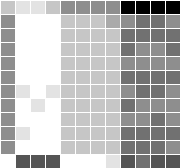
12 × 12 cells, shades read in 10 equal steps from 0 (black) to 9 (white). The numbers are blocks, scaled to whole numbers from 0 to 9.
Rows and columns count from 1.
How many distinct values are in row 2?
5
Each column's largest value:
9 9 9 9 9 9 9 8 5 5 5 5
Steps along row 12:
down same same up same same down down up down same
